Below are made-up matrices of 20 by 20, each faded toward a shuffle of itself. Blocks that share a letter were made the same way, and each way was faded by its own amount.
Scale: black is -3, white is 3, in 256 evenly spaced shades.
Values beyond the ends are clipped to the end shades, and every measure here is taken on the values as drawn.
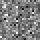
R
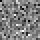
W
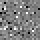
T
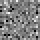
R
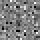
T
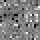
T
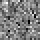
W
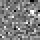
R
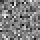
W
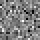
W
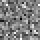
W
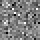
R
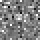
T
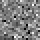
R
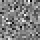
W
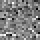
R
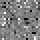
T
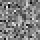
R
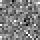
R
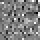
T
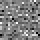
T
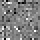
T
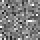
R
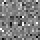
T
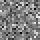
W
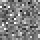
R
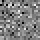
T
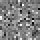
T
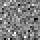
R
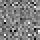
T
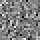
W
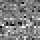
T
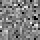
R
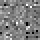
T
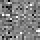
T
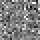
R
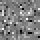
T
